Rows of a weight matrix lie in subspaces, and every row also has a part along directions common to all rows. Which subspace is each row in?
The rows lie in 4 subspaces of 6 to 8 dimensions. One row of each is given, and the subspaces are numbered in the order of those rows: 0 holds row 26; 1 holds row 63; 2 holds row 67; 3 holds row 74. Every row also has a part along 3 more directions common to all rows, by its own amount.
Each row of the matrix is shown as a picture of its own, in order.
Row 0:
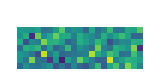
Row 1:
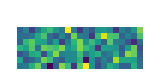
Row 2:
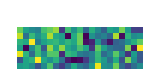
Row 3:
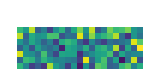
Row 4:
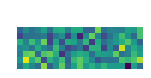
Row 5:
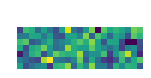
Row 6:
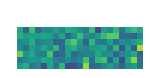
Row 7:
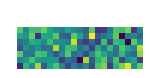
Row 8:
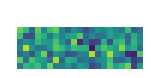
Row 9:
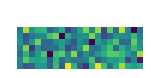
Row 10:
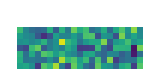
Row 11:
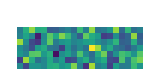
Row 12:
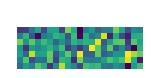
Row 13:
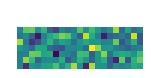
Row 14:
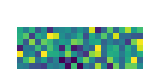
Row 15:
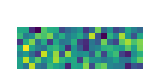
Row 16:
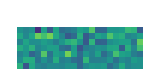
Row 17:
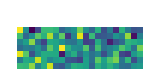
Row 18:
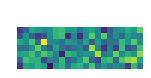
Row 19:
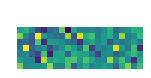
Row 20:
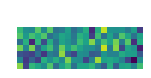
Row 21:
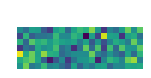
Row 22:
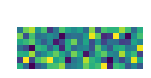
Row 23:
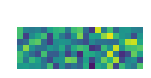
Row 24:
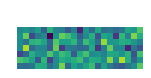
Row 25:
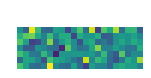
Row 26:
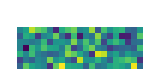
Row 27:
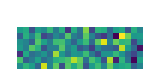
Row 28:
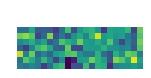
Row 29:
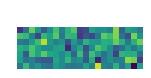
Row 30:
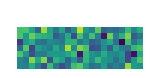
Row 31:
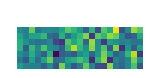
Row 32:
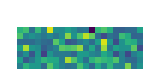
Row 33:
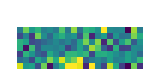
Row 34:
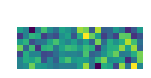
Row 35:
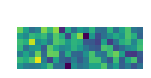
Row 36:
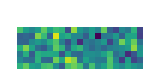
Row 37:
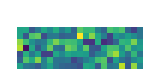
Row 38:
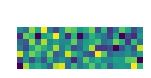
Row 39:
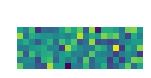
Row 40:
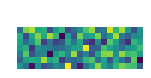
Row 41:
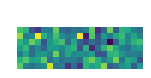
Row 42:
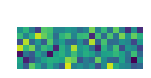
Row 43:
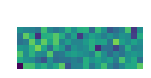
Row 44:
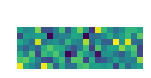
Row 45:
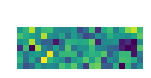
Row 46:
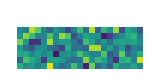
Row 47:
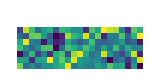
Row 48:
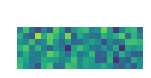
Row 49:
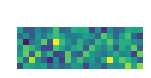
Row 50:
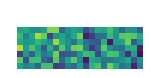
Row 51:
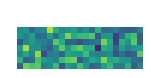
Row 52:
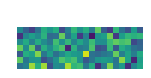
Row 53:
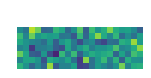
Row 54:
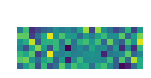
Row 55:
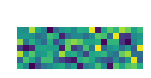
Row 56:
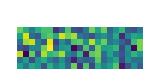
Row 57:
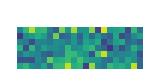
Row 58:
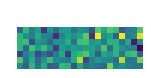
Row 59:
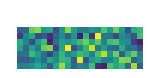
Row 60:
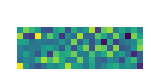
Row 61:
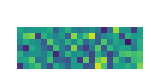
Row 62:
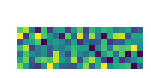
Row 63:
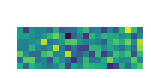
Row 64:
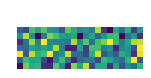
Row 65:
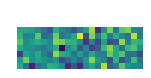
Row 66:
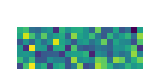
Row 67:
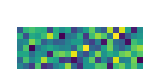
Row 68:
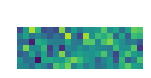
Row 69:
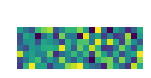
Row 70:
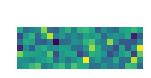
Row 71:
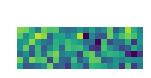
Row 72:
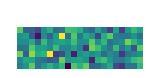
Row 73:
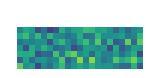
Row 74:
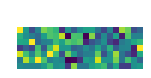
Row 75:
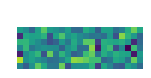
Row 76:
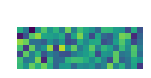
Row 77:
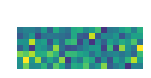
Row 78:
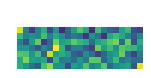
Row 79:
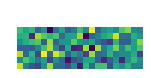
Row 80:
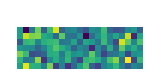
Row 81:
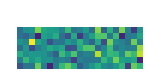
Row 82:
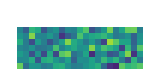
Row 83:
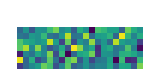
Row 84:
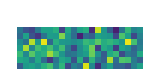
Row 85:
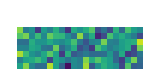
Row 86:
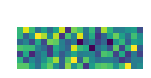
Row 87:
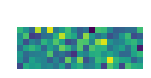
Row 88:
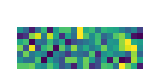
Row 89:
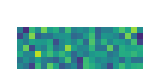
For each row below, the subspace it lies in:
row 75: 3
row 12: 3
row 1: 2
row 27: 2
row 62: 1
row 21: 1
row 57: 0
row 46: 2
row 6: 2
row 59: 0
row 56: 1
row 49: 1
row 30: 3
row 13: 2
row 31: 2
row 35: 3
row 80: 2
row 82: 1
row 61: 0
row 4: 1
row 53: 2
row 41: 3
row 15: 1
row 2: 3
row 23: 2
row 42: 1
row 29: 3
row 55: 1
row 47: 1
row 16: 1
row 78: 1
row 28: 0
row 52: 1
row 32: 1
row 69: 3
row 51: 1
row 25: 2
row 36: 0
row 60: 0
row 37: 3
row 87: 1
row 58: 0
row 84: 0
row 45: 3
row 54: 0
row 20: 1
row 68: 3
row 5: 2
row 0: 1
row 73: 0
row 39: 2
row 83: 0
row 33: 0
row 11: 2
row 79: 1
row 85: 2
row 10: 2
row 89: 0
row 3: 2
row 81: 2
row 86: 0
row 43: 0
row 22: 1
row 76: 3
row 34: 3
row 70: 3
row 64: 3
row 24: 3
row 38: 0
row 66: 0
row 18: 1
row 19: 3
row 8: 0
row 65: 3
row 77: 1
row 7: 0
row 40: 2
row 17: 3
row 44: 1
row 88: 3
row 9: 2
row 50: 3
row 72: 2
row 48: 0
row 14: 1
